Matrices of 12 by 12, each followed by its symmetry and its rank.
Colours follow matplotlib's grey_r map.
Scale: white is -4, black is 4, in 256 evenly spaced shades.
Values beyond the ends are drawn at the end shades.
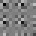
symmetric, rank two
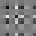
symmetric, rank one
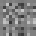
antisymmetric, rank two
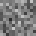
neither, full rank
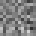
antisymmetric, rank two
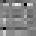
neither, rank two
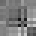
symmetric, rank two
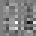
neither, rank two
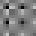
symmetric, rank one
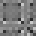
symmetric, rank two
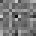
symmetric, rank two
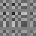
symmetric, rank one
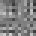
antisymmetric, rank two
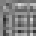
antisymmetric, rank two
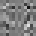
neither, rank two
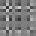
symmetric, rank one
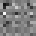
neither, rank two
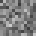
neither, full rank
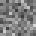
neither, full rank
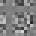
antisymmetric, rank two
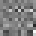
neither, rank two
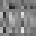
neither, rank two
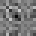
symmetric, rank two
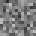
neither, full rank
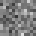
neither, full rank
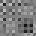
symmetric, rank two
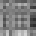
antisymmetric, rank two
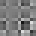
symmetric, rank one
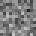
neither, full rank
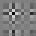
symmetric, rank one
